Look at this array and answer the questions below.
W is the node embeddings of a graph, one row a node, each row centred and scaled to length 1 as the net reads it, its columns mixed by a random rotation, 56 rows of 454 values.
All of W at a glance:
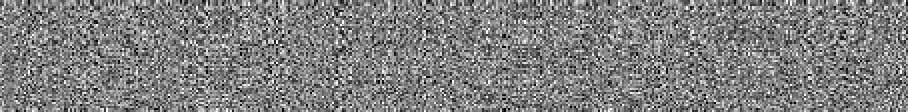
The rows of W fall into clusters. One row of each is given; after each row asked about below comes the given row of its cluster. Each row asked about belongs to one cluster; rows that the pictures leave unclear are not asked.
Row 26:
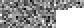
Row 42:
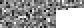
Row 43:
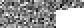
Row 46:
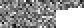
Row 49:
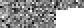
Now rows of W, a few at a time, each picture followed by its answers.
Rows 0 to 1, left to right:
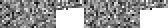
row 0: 42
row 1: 42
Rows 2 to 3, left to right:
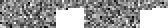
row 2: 42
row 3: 26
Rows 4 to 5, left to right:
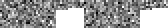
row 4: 26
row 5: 42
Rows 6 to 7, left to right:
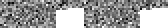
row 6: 43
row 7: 43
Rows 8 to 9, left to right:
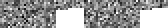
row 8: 26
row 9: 42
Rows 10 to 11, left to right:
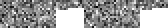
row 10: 46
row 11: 46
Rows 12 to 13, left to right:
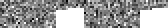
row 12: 43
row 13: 42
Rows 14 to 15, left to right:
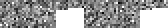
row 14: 46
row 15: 42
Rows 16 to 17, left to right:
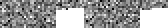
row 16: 42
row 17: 49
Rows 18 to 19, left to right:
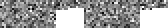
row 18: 49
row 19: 42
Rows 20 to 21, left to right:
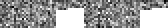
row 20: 46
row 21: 46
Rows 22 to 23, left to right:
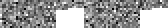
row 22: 26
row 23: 49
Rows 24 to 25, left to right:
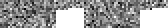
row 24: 26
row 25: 42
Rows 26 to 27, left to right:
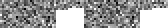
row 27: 26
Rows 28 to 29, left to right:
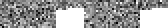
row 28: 43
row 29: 49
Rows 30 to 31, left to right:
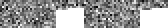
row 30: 43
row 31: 46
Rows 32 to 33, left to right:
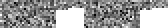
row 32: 26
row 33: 43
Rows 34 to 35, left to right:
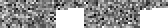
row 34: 49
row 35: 43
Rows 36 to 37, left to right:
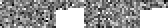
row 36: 43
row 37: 46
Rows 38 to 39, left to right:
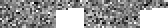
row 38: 42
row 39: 43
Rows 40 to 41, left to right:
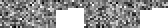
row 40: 46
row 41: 46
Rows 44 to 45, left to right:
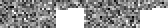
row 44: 46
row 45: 26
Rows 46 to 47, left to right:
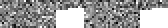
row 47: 49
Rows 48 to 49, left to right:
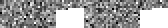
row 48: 42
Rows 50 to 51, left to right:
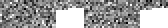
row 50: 26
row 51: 43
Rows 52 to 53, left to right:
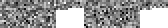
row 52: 26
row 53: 43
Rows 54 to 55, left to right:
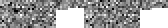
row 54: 49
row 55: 49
